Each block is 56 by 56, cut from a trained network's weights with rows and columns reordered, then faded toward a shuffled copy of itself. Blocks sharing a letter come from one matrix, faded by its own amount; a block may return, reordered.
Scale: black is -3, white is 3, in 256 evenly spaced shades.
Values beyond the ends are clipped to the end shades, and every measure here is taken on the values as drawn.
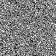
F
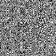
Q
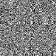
Q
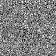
Q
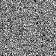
Q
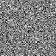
F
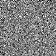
Q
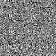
Q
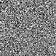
F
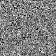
F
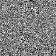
Q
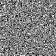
F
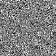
F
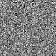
F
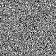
F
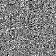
F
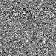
F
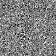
Q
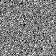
F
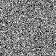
F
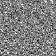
F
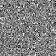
Q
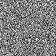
F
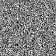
Q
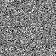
F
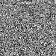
F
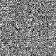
Q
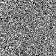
F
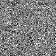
Q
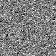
F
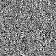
F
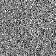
F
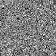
F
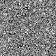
F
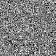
Q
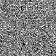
Q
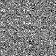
Q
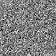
F
